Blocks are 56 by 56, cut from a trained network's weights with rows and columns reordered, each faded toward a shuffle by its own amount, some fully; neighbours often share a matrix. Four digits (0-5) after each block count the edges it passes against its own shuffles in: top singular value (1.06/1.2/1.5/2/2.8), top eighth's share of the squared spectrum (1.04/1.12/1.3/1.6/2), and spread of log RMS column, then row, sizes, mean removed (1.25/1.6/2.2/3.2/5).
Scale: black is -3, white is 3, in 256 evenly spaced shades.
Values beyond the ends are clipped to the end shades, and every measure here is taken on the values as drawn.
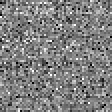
2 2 0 1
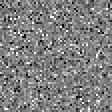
0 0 0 0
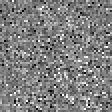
2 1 0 1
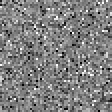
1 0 0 0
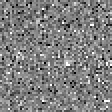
2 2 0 1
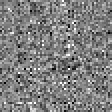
3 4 3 2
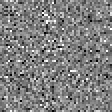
3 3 2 2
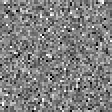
0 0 0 0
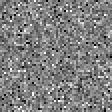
0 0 0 0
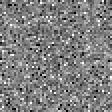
0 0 0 0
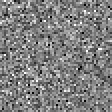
0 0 0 0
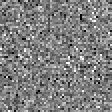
1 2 0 0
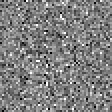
2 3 1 1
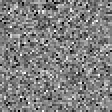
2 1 0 0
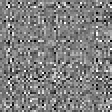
4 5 3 3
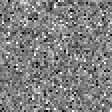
1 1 0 0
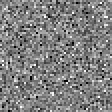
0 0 0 0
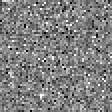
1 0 0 0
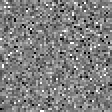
0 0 0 0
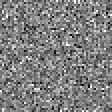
1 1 0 0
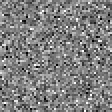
0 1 0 0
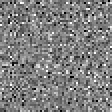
3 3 1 2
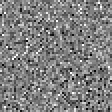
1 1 0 0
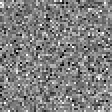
2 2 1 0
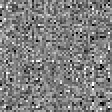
3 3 2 1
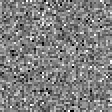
1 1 0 0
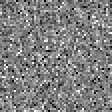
2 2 0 0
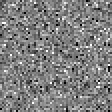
2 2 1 1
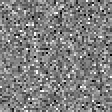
0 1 0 0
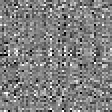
3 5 3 3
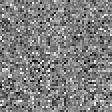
3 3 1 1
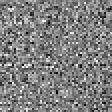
3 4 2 2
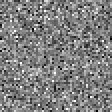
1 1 0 0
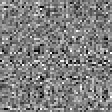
3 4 1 3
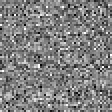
3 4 2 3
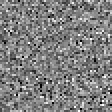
1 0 0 0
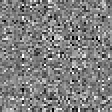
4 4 3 2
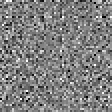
4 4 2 3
